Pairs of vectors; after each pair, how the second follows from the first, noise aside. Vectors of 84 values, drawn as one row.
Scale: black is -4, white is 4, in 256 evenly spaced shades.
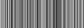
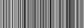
wrapped around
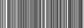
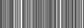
wrapped around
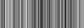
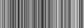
reversed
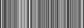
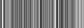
wrapped around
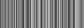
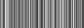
wrapped around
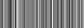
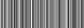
reversed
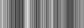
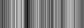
negated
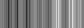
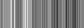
reversed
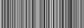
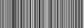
reversed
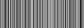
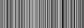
wrapped around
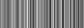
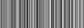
negated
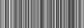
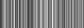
wrapped around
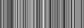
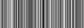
negated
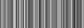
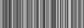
reversed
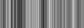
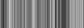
wrapped around
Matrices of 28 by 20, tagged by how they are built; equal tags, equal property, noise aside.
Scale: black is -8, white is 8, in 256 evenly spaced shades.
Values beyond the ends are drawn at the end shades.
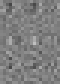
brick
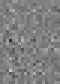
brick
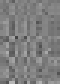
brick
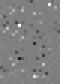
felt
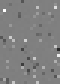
felt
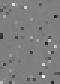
felt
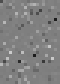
felt
